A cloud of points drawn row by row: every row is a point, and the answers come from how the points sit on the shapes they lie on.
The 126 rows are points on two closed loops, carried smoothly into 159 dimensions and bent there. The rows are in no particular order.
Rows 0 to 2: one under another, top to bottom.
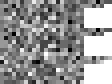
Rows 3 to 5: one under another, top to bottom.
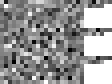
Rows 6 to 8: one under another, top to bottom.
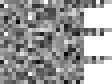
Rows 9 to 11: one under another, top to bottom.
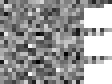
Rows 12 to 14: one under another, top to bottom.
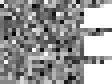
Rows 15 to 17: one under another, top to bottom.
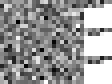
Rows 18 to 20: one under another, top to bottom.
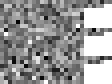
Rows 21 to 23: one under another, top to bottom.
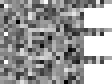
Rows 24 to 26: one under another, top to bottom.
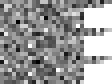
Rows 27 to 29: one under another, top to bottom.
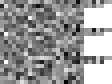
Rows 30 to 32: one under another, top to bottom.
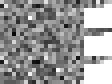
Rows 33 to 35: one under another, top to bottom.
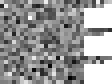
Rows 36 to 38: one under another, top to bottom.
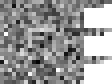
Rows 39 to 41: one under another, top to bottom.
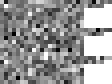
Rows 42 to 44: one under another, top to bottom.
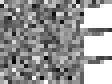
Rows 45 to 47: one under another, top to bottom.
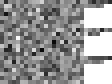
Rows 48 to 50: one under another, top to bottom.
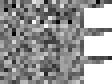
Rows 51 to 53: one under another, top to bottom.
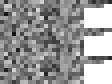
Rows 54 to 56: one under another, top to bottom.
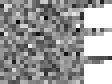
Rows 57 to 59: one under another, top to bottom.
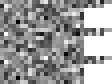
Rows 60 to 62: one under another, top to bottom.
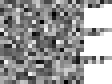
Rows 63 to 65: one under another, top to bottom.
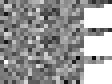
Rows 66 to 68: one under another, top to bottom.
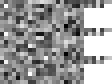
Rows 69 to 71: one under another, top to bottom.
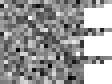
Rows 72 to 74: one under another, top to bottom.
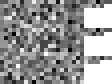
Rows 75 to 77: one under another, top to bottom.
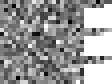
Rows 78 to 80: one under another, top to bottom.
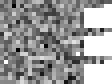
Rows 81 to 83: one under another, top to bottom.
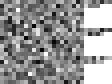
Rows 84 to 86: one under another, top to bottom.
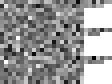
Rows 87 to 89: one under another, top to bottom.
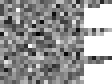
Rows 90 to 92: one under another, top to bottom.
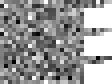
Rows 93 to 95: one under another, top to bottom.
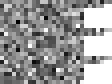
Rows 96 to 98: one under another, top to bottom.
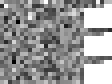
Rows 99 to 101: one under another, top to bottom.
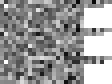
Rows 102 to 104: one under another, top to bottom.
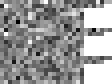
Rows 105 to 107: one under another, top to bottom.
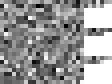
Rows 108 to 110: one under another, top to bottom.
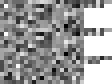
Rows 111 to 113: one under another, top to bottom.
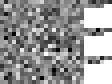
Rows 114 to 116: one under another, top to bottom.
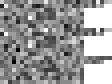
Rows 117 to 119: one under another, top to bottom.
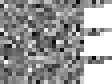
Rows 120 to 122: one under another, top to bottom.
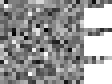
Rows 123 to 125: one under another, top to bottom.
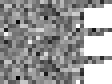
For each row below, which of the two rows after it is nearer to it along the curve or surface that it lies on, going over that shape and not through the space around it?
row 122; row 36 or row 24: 24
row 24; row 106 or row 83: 83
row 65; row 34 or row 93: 34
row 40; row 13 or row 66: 13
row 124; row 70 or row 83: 83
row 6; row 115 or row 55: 115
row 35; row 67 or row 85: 67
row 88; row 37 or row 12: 12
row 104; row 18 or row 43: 18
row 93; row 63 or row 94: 94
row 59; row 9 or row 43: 43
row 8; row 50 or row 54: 54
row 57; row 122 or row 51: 122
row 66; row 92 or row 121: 92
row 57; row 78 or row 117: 78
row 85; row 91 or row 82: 82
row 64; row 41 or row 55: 55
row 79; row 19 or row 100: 100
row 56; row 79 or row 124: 124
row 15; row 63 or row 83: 83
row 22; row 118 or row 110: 118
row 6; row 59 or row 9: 59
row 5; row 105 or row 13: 13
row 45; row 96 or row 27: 27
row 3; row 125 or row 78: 78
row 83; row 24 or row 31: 24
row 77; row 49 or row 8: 49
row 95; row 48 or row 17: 17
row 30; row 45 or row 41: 41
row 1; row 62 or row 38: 62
